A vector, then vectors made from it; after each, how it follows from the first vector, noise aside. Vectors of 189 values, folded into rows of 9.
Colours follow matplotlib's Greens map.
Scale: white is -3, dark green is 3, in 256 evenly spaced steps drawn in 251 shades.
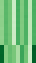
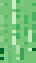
partly zeroed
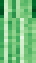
reversed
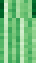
reversed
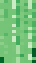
partly zeroed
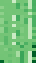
partly zeroed
